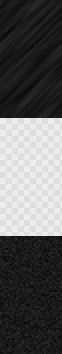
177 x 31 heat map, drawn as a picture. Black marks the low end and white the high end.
It is made of 3 by 1 panels. Panel 1,1: very low, slanting up to the right, faint in contrast. Panel 2,1: very high, checkered, faint in contrast. Panel 3,1: very low, fine-grained, faint in contrast.
